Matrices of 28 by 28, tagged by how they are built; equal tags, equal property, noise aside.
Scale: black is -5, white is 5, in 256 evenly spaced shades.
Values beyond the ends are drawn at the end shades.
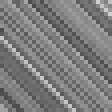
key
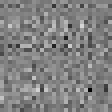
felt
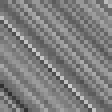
key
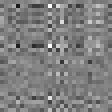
felt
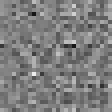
felt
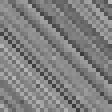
key
